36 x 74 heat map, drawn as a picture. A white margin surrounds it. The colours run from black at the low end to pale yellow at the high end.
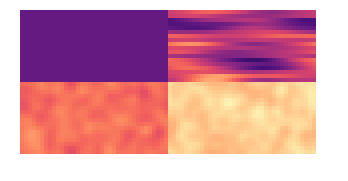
The table splits into 2 rows of 2 panels. Panel 1,1: low, flat. Panel 1,2: middling, streaked across, strong in contrast. Panel 2,1: high, blotchy, faint in contrast. Panel 2,2: very high, blotchy, faint in contrast.
